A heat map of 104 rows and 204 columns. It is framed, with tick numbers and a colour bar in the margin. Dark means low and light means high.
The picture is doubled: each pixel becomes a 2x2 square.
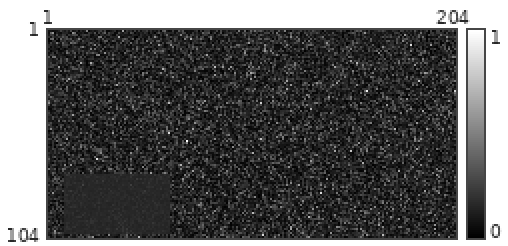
Mirror symmetry: none. Stripes: none. Odd rows or columns: none. Histogram: skewed, a long tail of high values. Odd patch: calmer, in the bottom left. Calmest part: bottom left.
